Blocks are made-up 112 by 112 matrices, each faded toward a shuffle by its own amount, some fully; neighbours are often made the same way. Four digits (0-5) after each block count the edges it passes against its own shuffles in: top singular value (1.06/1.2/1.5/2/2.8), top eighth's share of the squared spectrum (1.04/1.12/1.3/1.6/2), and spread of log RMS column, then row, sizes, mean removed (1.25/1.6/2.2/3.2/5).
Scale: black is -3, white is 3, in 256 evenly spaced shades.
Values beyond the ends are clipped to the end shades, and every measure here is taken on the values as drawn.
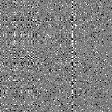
5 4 3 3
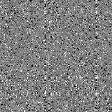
4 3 2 2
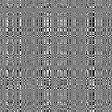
5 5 5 4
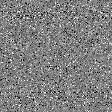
1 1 0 2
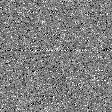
1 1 0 2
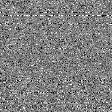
2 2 0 3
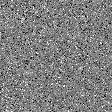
0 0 0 0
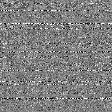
2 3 0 4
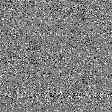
1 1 0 3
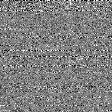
2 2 0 4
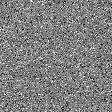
0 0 0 0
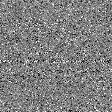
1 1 0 2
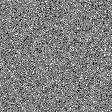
0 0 0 0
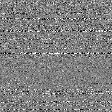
2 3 0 4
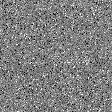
0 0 0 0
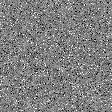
0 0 0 0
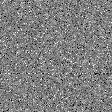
1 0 0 1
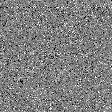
1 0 0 1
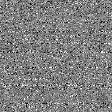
1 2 0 3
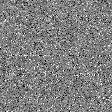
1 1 0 2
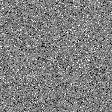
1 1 0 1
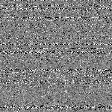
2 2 0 4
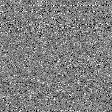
1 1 0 3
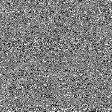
1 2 0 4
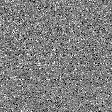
0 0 0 2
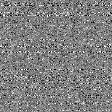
1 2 0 4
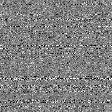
2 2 0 4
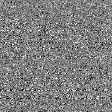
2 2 0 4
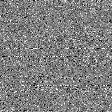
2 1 0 3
